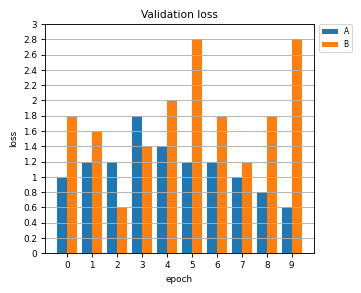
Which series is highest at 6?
B
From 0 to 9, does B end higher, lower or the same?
higher
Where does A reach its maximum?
3
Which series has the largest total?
B
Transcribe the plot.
Title: Validation loss
x-axis: epoch, ticks 0 1 2 3 4 5 6 7 8 9
y-axis: loss, ticks 0 0.2 0.4 0.6 0.8 1 1.2 1.4 1.6 1.8 2 2.2 2.4 2.6 2.8 3
Legend: A, B
Values:
A: 1 1.2 1.2 1.8 1.4 1.2 1.2 1 0.8 0.6
B: 1.8 1.6 0.6 1.4 2 2.8 1.8 1.2 1.8 2.8
